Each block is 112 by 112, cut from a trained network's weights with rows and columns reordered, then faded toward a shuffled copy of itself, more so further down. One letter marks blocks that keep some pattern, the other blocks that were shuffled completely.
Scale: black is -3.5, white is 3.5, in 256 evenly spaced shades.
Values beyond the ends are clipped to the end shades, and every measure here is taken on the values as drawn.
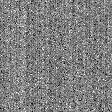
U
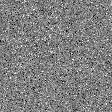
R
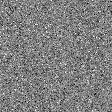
R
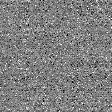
U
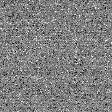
U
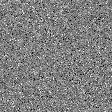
R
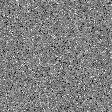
R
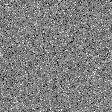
R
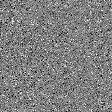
U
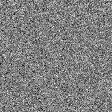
U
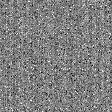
U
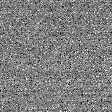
U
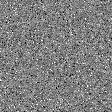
R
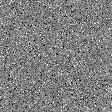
R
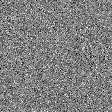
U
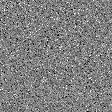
R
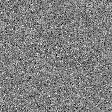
R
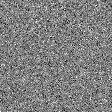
U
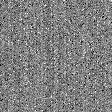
U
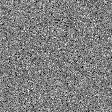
U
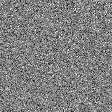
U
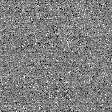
U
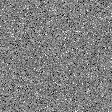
R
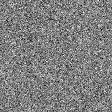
U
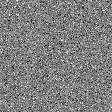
R
